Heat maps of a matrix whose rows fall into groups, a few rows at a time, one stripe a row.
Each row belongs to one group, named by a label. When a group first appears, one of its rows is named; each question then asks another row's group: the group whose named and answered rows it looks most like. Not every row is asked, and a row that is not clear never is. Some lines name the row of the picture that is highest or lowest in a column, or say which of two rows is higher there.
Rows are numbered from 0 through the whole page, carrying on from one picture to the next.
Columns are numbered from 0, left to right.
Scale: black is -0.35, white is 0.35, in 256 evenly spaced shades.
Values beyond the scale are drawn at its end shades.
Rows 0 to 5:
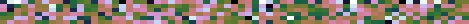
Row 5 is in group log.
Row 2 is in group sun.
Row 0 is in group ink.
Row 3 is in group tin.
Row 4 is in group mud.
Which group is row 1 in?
sun
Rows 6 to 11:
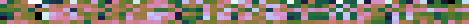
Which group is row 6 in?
mud
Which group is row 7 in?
tin
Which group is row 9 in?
tin
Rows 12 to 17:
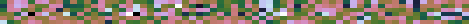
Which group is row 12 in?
ink
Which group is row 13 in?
ink
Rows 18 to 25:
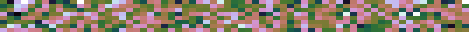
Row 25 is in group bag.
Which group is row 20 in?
ink
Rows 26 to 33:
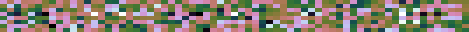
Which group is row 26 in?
bag
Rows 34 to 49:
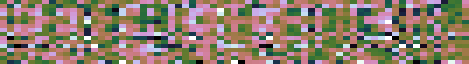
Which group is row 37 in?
bag
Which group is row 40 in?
bag
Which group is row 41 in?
bag
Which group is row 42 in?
log
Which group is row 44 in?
bag
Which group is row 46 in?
log
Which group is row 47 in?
sun
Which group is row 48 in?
tin
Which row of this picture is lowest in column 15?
49
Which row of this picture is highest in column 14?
49
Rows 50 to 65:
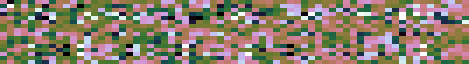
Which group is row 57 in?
ink
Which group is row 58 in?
bag
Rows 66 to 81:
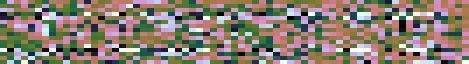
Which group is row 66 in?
log
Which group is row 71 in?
bag
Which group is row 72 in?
ink
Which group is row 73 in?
ink
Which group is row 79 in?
ink
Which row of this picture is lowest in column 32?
81
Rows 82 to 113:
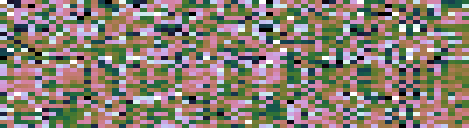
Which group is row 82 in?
sun
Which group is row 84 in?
bag
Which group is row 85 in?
log
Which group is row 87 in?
ink
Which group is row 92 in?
sun
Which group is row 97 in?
tin
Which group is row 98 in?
sun
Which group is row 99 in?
bag
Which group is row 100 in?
bag
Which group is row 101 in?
tin
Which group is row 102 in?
bag
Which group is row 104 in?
bag
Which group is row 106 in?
log
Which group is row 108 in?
sun
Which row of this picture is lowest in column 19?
83
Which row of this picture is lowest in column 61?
97
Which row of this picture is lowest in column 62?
96
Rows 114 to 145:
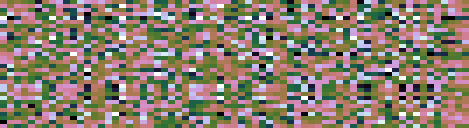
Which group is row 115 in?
bag
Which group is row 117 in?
log
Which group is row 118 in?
sun
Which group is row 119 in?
bag
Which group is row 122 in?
sun
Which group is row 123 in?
sun
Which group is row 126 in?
bag
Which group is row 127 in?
tin
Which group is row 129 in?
log
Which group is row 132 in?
log
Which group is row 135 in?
bag
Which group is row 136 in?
bag
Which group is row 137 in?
mud
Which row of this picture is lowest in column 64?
118
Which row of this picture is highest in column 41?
124
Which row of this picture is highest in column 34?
128
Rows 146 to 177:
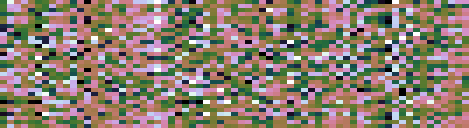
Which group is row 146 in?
log
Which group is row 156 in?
mud
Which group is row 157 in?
tin
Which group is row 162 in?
tin
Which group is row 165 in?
tin
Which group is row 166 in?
mud
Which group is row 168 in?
bag
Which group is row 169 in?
ink
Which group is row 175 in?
log
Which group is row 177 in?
log
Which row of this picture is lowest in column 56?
160
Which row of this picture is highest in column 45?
160
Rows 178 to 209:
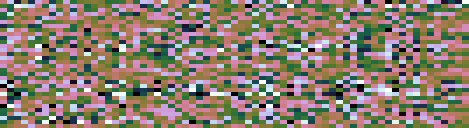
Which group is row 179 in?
mud
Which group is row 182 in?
tin
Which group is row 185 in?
log
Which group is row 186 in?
bag
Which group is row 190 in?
bag
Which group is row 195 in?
log
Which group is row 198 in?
sun
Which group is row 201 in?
sun
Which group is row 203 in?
sun
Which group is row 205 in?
tin
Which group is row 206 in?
ink
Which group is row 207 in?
sun
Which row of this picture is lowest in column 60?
204
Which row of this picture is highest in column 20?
199
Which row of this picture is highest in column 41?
179
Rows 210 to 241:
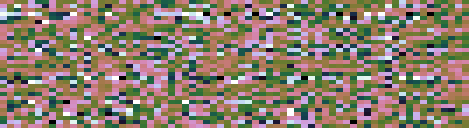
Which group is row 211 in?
mud
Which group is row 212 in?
sun
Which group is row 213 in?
tin
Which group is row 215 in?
tin
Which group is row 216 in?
bag
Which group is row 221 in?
tin
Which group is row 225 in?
log
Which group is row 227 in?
log
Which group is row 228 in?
sun
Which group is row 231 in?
log
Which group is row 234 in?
bag
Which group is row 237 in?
mud
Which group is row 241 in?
bag
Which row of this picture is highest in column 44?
229
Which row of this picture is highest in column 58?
215
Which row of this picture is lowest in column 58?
213
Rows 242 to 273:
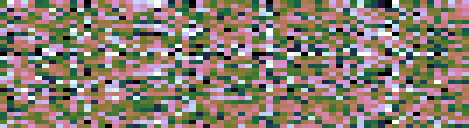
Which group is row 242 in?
log
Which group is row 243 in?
log
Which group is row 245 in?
ink
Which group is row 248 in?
log
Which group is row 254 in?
tin
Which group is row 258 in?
tin
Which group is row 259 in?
log
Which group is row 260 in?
log
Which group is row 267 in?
ink
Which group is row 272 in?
log
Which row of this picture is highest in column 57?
255
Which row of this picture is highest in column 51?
255
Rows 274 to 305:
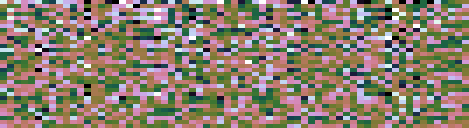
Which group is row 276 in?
log
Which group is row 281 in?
ink
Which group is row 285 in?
tin
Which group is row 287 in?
tin
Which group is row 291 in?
tin
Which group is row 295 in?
bag
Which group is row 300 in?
mud
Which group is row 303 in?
tin
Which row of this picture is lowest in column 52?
274
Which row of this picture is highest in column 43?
274
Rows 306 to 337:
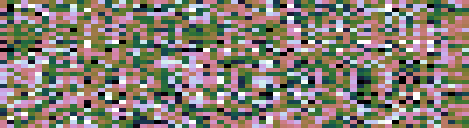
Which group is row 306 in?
ink
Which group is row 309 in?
tin
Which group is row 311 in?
mud
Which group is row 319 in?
mud
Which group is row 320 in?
ink
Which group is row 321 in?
ink
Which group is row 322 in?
tin
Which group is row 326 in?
bag
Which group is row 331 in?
bag
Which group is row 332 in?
log
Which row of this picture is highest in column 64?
327
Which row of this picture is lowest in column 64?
329
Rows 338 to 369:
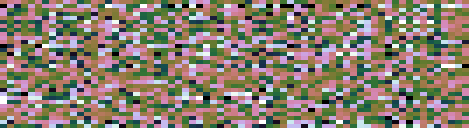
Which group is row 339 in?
sun
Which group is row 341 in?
sun
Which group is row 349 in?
tin
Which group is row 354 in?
mud
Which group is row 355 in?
bag
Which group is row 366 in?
mud
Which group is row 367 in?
log
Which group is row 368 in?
sun
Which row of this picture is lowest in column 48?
339
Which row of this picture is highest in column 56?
349
